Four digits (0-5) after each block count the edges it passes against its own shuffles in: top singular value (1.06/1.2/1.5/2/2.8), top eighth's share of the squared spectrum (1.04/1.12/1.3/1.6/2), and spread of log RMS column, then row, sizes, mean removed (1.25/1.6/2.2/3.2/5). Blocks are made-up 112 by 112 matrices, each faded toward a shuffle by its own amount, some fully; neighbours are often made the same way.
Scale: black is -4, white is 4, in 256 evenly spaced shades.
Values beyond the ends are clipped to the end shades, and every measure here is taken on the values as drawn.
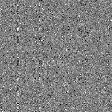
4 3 2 1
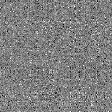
4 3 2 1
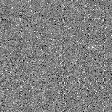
3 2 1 1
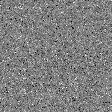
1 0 0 0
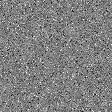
0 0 0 0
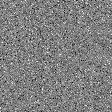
0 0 0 0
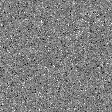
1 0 0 0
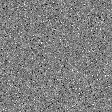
0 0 0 0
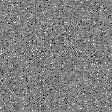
4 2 1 1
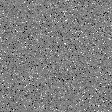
1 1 0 0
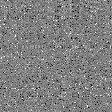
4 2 1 1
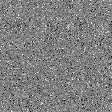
3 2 0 1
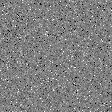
2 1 0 0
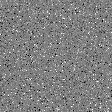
2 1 0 0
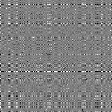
5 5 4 4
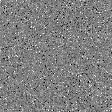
3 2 0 0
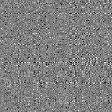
5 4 3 3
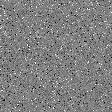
2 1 0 0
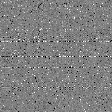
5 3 1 2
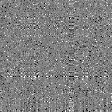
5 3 2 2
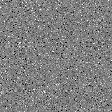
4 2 0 1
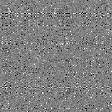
5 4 2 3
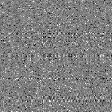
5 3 2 2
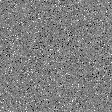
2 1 0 0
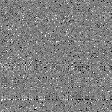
4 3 1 2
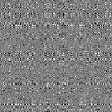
5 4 3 4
